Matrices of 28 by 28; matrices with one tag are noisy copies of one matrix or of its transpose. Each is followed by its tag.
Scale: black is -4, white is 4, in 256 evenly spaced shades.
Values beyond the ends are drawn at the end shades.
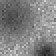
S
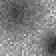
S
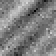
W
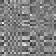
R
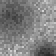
S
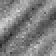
W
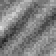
W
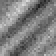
W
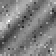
W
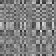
R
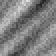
W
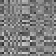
R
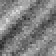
W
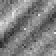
W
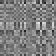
R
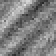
W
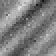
W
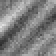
W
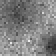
S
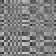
R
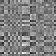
R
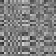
R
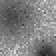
S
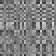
R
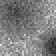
S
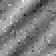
W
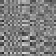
R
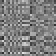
R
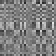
R
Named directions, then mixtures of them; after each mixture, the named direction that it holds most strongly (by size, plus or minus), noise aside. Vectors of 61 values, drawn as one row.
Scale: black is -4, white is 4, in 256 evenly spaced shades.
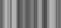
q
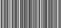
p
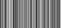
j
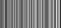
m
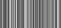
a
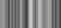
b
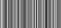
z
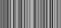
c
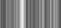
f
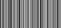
p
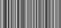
z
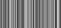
a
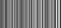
m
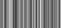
j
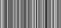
z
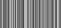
a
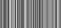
a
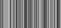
a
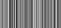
a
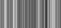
q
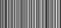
m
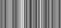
f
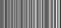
m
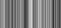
b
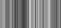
b
